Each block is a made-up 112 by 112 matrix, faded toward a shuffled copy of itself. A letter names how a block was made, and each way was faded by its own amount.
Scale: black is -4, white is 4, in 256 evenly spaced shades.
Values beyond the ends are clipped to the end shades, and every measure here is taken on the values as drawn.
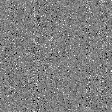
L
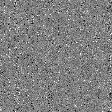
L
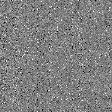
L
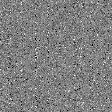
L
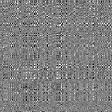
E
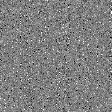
L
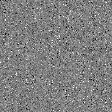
L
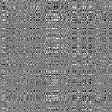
E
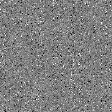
L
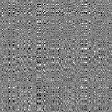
E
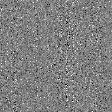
L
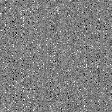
L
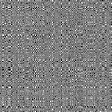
E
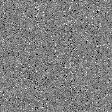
L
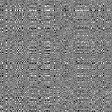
E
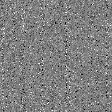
L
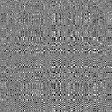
E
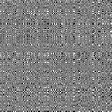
E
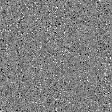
L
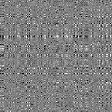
E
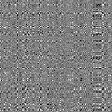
E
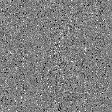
L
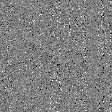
L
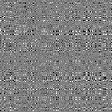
E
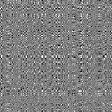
E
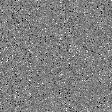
L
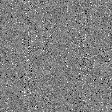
L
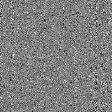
L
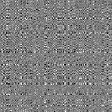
E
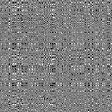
E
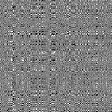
E
